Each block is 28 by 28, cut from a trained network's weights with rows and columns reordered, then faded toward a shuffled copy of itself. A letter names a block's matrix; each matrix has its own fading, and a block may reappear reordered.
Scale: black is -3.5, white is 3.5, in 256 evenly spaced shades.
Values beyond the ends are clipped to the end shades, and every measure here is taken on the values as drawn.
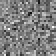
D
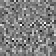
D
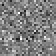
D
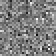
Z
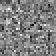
D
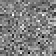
Z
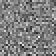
Z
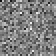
Z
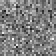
Z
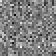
Z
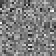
Z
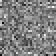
Z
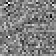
Z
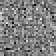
Z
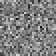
Z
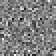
D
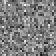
D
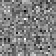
Z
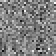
D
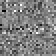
D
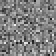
D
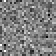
Z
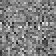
D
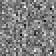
Z
